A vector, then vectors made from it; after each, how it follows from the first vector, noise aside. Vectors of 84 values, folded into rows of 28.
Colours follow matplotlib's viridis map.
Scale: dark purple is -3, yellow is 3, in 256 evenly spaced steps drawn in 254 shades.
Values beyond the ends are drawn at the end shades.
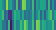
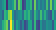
negated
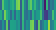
reversed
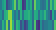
negated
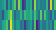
negated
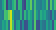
negated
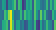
negated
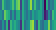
reversed
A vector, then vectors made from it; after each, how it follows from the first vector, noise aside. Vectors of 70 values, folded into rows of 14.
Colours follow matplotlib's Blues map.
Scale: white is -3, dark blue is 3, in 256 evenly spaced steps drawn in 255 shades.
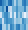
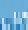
partly zeroed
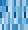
sign-scrambled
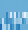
partly zeroed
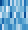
sign-scrambled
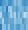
shrunk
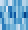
negated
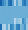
partly zeroed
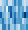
negated
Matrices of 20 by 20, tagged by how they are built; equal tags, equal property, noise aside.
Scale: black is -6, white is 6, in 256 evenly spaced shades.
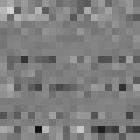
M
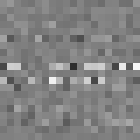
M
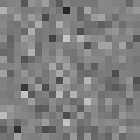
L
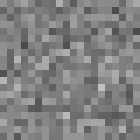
L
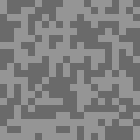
L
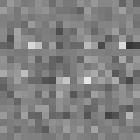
M
